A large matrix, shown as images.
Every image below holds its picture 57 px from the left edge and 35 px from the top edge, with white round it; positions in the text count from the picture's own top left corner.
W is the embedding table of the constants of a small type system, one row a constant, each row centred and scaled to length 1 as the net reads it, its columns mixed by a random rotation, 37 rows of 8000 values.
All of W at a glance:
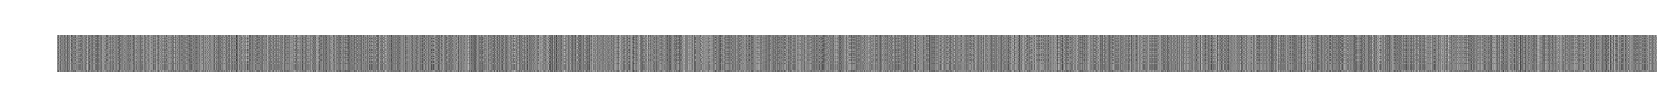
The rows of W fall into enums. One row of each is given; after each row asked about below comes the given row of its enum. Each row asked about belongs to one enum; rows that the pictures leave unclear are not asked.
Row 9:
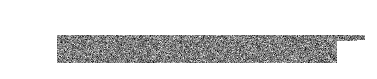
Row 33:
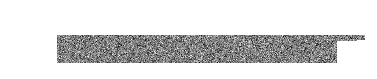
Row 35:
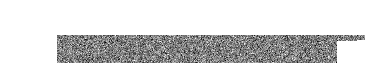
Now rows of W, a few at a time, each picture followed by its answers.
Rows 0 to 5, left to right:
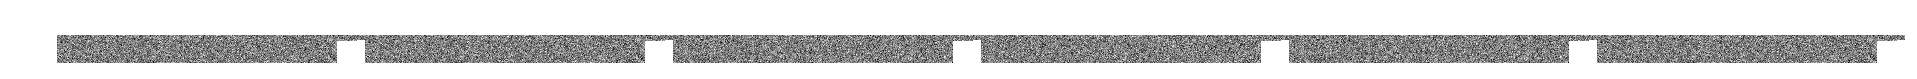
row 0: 9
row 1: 9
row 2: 35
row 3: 33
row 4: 35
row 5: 9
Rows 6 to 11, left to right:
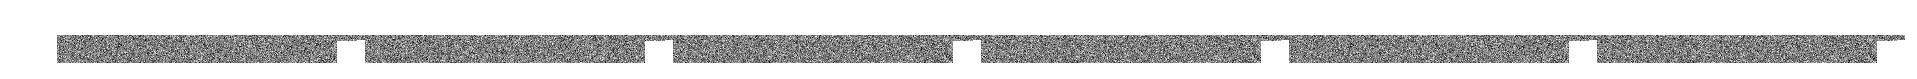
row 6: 33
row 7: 35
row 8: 9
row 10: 33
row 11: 9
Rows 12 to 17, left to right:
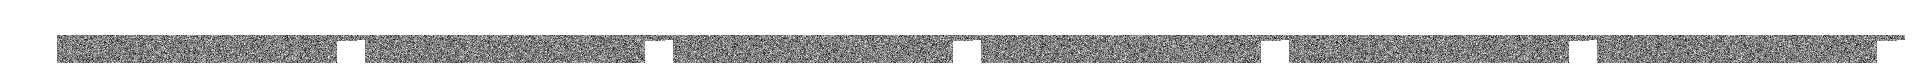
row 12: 35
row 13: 9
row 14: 33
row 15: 33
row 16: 35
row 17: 33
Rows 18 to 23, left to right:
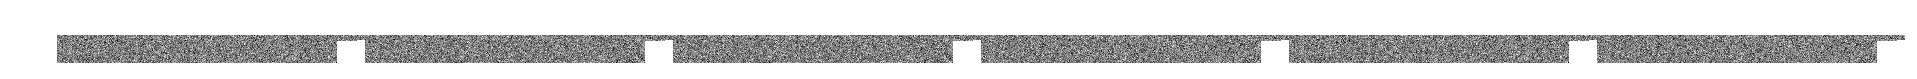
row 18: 35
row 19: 9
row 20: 9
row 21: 33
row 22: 35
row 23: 33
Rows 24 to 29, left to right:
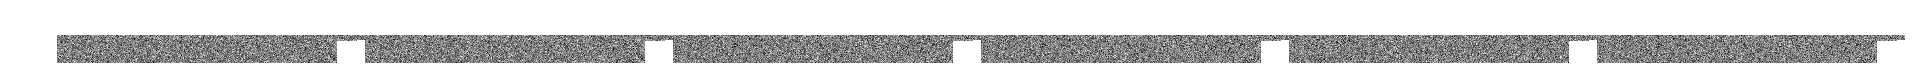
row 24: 9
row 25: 9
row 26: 33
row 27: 33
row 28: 35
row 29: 33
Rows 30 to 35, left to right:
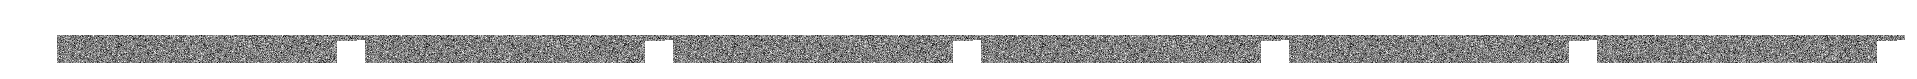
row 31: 33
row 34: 33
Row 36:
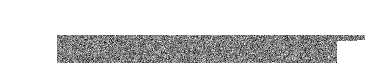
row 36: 35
